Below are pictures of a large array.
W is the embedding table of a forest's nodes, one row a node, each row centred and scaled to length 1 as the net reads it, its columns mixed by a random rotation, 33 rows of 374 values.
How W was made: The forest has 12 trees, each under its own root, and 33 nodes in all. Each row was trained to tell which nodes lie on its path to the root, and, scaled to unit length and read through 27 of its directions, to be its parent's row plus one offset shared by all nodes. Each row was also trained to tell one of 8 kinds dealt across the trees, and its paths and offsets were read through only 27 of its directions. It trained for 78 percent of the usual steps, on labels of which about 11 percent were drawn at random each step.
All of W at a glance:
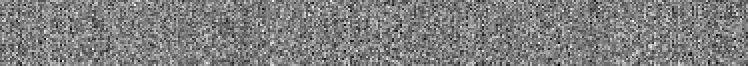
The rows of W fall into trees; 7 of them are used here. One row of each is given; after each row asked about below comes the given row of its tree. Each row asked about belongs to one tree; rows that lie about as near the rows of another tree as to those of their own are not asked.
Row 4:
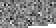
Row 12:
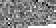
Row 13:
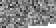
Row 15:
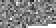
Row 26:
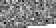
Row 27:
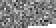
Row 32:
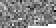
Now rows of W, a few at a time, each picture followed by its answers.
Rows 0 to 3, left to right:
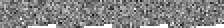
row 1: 26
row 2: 4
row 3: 12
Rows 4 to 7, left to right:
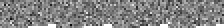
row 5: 13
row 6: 26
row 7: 15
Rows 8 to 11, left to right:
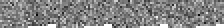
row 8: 26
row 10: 27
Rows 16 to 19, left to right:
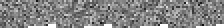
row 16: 27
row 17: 13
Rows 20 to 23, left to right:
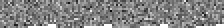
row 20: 4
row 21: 32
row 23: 26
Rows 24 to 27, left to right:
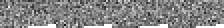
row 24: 15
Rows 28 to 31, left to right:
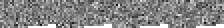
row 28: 4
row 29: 12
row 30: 13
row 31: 13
